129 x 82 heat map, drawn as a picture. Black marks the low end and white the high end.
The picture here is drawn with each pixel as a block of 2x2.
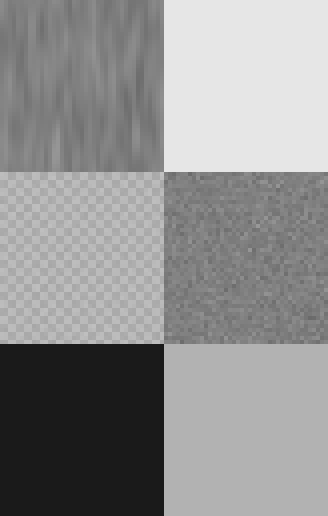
It is made of 3 by 2 panels. Panel 1,1: middling, streaked downward, faint in contrast. Panel 1,2: very high, flat. Panel 2,1: high, checkered, faint in contrast. Panel 2,2: middling, fine-grained, faint in contrast. Panel 3,1: very low, flat. Panel 3,2: high, flat.
